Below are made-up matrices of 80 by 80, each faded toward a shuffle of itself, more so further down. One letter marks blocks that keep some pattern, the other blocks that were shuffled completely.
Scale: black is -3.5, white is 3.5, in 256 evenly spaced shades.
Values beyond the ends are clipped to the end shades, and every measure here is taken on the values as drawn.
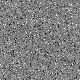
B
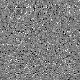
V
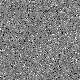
B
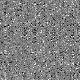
V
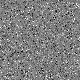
B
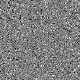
V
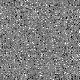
V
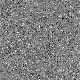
B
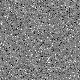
B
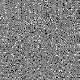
V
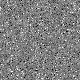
B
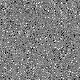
V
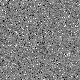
B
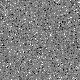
B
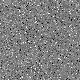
B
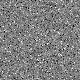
B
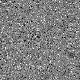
V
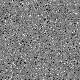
B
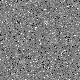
B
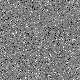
B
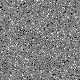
B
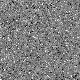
B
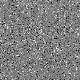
V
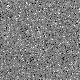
B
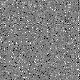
V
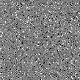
V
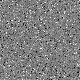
B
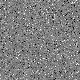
B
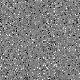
V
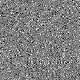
V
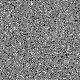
B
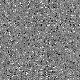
V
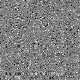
V
